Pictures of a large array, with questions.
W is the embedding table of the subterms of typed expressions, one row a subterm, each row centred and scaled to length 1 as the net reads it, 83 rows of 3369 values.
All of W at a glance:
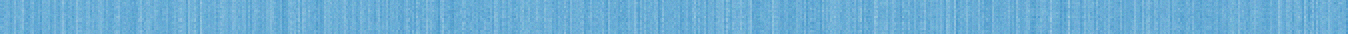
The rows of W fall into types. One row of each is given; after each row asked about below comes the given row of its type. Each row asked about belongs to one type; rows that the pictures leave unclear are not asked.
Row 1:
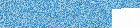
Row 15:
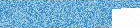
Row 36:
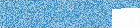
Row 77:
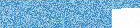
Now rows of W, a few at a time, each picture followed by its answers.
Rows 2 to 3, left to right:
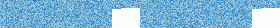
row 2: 36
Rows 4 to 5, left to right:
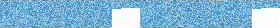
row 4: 15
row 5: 77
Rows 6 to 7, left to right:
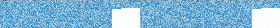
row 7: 77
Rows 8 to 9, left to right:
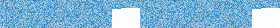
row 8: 36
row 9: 36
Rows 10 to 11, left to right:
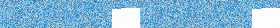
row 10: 36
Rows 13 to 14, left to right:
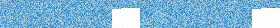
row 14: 15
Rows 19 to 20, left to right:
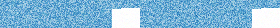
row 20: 1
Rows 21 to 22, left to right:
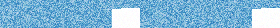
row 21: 77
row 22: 15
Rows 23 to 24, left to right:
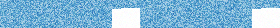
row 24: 77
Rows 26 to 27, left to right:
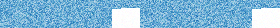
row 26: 15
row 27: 15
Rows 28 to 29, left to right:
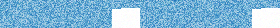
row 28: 15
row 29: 36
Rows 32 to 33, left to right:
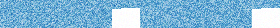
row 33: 77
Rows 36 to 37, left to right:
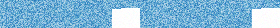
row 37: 1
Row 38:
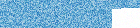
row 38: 1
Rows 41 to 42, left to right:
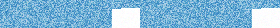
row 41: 15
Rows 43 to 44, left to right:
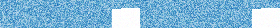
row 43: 77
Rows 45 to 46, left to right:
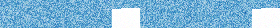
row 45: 77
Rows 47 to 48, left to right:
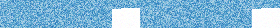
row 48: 77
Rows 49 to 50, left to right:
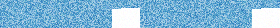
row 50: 1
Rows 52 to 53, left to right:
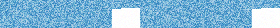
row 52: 15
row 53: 77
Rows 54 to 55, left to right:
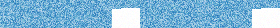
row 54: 77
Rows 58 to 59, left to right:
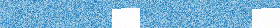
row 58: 36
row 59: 15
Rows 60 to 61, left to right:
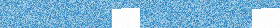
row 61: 15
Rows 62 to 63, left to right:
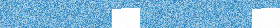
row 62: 1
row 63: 36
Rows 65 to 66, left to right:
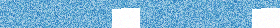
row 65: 1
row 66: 36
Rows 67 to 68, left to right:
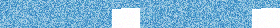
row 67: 15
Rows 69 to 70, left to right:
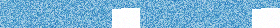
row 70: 36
